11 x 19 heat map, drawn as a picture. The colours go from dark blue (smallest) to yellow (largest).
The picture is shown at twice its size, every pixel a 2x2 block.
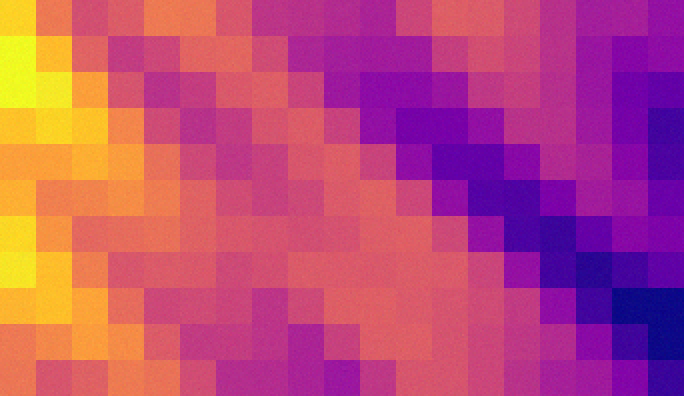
Grain: diagonal, down to the right. Slope: up to the left. Lone odd cells: none. Calmest part: bottom middle.
